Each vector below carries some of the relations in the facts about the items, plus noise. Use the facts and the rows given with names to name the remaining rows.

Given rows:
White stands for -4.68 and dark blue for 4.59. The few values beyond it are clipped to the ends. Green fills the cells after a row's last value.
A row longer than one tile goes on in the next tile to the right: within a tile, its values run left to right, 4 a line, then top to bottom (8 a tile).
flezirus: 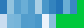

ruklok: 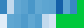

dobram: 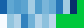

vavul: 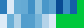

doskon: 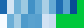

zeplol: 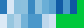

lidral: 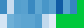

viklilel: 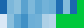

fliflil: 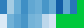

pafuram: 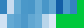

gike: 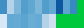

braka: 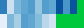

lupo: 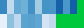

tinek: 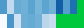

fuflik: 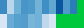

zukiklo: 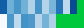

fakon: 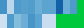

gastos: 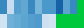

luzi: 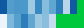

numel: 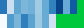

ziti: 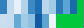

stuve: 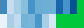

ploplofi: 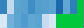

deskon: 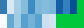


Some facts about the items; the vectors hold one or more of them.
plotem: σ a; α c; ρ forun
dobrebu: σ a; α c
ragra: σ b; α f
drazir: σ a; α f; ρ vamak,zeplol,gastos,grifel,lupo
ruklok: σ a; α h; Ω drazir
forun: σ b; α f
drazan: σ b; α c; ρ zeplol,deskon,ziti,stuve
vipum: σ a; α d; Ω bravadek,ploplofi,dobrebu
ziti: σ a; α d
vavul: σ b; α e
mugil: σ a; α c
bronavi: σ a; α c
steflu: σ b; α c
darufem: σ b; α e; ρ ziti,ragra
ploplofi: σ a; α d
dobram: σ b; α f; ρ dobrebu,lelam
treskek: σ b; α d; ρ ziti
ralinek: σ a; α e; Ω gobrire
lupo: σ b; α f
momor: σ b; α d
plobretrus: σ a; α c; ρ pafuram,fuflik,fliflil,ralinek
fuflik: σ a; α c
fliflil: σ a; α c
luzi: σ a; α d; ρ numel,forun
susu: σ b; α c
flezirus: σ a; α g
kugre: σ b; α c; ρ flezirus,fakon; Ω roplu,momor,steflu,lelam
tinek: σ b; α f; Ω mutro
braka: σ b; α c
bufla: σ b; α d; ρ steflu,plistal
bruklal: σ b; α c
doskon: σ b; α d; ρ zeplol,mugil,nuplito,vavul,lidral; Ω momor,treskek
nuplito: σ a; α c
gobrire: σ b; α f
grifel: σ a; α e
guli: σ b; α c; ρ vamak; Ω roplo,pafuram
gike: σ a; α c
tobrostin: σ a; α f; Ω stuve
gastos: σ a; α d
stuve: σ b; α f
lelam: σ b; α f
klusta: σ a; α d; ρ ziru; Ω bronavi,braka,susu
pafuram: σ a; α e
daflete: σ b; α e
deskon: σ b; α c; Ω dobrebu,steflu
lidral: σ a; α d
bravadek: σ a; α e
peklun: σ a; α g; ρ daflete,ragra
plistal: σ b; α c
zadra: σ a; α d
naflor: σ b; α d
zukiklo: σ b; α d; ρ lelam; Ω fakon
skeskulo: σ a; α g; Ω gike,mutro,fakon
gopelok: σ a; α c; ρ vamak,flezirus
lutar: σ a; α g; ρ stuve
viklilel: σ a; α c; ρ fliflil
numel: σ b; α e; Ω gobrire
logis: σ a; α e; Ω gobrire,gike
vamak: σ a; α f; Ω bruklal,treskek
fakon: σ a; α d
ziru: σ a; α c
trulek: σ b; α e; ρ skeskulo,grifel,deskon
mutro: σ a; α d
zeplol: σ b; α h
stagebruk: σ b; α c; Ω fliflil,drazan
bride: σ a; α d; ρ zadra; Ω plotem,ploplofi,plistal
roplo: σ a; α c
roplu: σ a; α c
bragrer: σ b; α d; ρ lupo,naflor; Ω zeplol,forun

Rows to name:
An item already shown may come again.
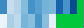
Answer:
ragra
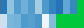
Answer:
flezirus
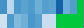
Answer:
fakon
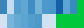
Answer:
gastos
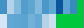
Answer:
gike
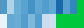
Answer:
tobrostin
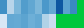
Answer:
gike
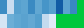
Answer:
lidral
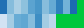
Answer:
lutar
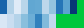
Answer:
drazan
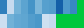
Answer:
grifel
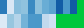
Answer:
zeplol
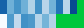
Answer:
zukiklo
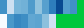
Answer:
ralinek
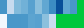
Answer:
logis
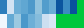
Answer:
steflu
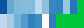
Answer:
gopelok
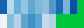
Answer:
bragrer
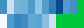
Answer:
ralinek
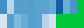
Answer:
mutro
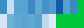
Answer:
lidral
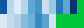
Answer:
darufem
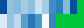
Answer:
guli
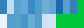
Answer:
vipum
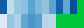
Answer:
trulek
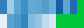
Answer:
dobrebu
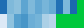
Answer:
viklilel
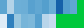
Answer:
skeskulo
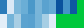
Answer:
daflete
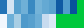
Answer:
momor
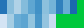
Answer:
peklun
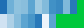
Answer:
drazir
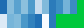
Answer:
vamak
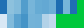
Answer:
plobretrus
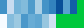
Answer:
gobrire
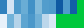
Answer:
naflor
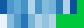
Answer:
plotem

